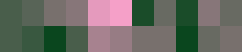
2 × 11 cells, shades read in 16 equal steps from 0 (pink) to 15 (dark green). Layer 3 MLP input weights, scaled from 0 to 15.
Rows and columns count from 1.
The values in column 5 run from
1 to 5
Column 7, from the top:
14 8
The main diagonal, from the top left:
11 12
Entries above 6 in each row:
9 9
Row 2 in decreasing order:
15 15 12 11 11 9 8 8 8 6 5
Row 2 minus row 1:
0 2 7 4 4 6 -6 -1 1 2 -1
